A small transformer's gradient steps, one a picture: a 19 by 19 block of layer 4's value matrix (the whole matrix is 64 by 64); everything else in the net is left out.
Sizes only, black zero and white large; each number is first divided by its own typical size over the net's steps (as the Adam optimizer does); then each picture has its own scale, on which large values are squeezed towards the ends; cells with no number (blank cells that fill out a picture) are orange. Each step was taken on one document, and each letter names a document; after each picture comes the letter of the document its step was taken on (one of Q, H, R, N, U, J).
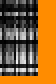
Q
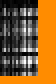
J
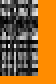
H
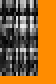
Q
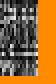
H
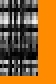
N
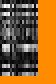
N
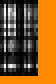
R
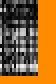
Q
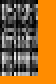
H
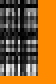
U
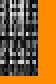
U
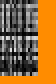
H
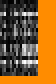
J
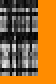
N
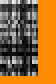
U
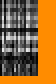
H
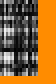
N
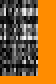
J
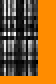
R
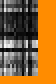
N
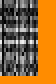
Q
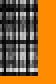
Q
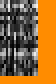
H
